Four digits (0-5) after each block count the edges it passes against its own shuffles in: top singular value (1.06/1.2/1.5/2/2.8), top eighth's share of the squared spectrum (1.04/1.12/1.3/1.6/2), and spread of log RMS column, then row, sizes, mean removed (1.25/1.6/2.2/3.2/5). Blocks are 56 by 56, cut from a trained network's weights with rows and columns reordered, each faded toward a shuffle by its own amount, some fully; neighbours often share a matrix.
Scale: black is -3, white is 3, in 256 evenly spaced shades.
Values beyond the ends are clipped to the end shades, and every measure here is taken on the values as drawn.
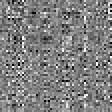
3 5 3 2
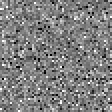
2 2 0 1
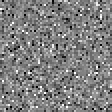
0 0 0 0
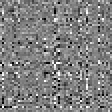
3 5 3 3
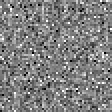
1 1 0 0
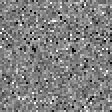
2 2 0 1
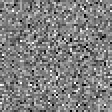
2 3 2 1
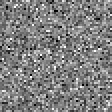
0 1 0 0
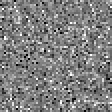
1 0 0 0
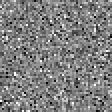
1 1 0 0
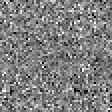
2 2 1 1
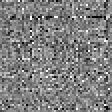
3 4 2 3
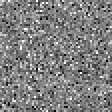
0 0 0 0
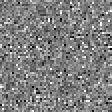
2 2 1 1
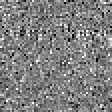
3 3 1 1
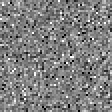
0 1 0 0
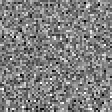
2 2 0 1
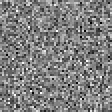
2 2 0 0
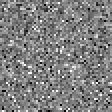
1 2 0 1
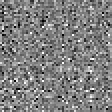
3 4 2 2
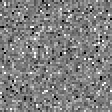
0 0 0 0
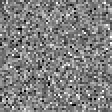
0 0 0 0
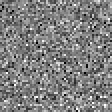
1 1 0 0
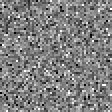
0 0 0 0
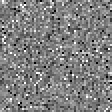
0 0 0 0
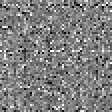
2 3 2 2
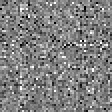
2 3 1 1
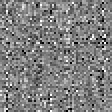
3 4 2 2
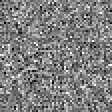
2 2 0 0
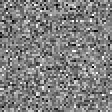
2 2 1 1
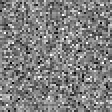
0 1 0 0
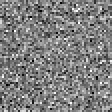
1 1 0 1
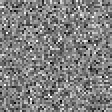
2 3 0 1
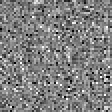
2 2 1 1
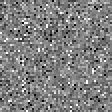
0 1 1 0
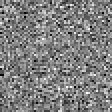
3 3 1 2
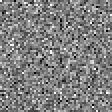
1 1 0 0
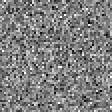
1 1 0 0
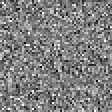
2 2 0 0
